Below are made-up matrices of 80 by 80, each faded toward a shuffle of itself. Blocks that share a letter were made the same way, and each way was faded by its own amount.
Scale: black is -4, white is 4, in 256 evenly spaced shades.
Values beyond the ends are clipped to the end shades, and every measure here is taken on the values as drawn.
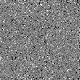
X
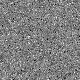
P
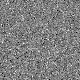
P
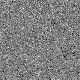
P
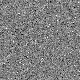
P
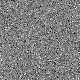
P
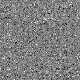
X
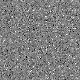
X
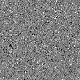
X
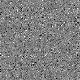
X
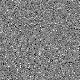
X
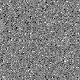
X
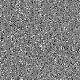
X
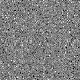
X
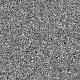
P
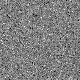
P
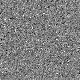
P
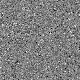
P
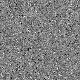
P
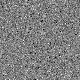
P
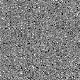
X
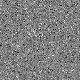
X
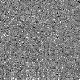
X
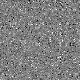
X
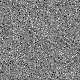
P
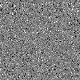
X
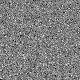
P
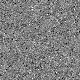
P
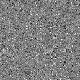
X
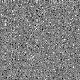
X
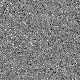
P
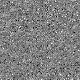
X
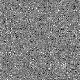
X
